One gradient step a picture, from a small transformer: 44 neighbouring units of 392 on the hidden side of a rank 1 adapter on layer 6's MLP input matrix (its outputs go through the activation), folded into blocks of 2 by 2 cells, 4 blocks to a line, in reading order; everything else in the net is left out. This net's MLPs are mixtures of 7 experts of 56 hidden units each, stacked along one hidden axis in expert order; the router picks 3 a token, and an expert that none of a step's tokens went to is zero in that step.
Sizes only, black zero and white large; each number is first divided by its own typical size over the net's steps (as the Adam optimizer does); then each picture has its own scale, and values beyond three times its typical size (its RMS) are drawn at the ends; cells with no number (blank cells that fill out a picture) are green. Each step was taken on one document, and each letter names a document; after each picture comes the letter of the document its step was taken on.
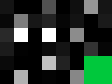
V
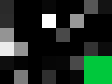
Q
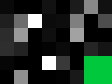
V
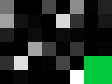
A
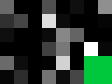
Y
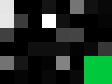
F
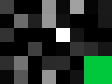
F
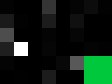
Q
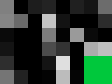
Y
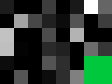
V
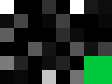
F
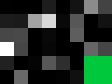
V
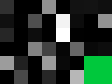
A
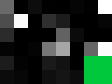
Y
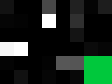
Q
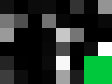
Y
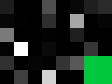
Q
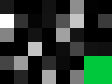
A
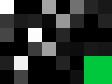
A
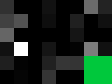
Q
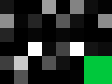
A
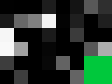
V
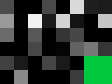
A
